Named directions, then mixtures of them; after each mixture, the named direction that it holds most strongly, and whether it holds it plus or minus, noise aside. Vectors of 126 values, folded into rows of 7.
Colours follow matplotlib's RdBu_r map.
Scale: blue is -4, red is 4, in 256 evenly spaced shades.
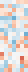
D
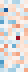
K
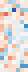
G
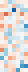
G, plus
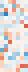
G, minus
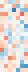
G, plus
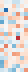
K, plus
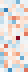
K, plus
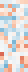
D, plus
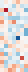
K, minus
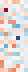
K, minus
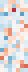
G, minus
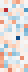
K, minus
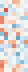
K, minus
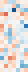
G, plus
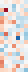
K, minus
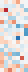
K, minus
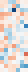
G, plus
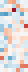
G, minus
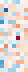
K, plus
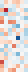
K, minus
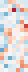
G, minus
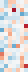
G, minus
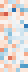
G, plus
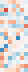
K, minus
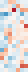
G, minus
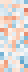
D, minus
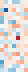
K, plus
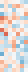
D, minus
